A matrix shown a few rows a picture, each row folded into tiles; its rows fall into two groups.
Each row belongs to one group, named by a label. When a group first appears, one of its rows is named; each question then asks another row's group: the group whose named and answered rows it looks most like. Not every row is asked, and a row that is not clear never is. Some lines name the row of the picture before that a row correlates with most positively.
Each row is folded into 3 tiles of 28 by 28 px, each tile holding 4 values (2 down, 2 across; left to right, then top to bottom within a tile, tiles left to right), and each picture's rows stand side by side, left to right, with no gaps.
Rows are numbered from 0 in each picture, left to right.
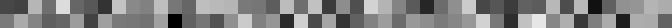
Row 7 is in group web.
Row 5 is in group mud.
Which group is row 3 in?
web
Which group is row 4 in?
web
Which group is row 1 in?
web
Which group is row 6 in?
mud
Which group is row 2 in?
web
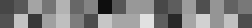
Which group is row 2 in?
mud
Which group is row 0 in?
web
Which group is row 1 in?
mud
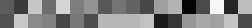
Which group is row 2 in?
mud
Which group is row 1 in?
mud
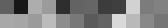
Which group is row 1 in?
mud
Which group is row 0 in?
mud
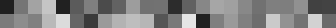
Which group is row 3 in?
mud
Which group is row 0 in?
mud
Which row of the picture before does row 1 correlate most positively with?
1
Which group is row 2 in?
web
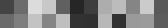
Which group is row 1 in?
web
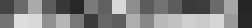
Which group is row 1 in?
web
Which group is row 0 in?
mud
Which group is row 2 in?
mud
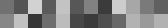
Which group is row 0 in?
web
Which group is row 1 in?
web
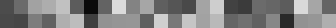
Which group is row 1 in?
web
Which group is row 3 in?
web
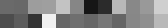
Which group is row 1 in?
web
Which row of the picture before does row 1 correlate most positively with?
1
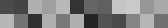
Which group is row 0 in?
web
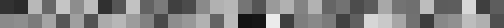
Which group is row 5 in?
mud
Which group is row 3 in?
web
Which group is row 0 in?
web
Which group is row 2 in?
mud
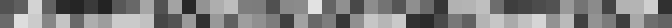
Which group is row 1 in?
mud
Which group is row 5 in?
web
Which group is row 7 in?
web
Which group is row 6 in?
mud
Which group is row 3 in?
web
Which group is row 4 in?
mud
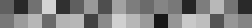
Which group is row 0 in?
mud
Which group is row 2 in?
mud
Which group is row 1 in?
mud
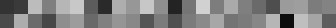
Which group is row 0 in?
web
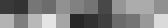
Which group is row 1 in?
web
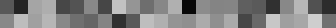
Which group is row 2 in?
mud
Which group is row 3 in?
mud
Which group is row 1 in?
web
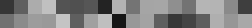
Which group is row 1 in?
web
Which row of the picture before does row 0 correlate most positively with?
3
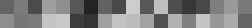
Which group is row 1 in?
mud
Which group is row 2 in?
mud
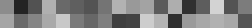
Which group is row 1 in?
web
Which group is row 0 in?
mud
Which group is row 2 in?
mud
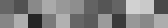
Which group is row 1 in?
web
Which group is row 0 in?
web
